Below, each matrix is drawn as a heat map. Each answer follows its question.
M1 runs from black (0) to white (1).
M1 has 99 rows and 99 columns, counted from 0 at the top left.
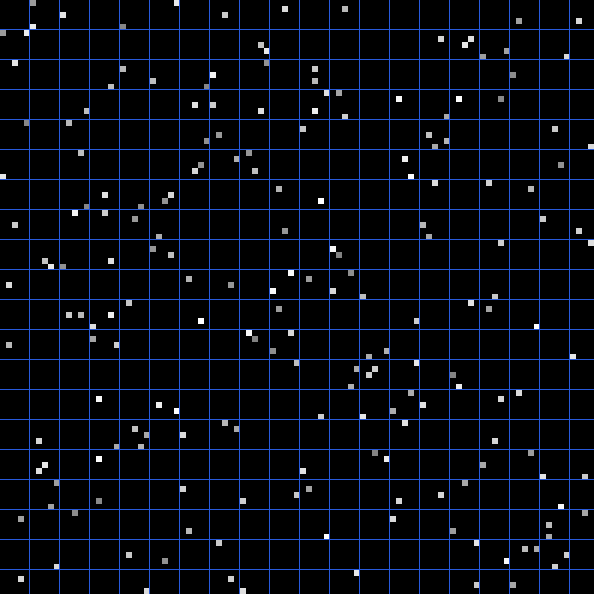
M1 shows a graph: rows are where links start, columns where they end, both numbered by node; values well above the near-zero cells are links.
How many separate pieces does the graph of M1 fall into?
2
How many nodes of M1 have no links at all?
1
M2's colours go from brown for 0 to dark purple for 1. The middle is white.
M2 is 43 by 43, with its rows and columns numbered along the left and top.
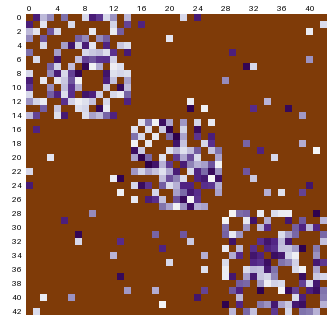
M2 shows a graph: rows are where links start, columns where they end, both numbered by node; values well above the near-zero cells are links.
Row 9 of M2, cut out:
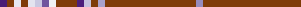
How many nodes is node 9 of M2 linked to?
10
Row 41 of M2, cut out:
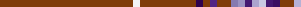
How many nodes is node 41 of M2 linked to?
11
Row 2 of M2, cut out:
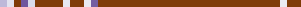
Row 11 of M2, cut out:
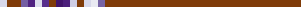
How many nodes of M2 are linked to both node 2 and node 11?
6
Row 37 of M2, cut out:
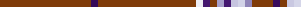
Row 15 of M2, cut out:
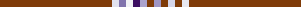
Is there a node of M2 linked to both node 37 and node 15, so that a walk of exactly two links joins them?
no
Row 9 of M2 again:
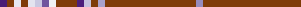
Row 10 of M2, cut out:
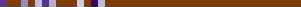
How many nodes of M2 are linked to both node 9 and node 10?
6
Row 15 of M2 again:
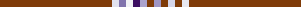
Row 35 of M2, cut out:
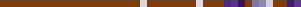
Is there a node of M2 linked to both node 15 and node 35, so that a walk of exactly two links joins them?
yes
